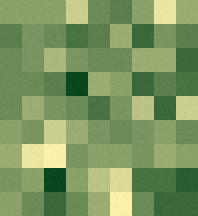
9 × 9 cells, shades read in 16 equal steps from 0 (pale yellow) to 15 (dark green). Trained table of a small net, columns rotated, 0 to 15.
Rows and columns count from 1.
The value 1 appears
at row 1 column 8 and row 7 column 2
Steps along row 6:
up down up up up down down up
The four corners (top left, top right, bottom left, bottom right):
7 6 7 12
